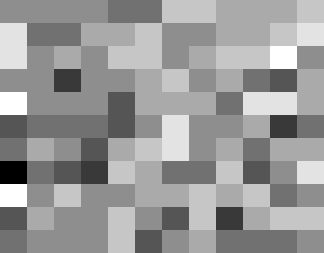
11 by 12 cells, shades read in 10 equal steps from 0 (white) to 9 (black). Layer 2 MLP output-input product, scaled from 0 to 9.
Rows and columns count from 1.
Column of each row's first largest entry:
5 2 2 3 5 11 4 1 11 9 6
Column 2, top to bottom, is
4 5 4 4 4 5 3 5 4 3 4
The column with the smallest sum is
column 12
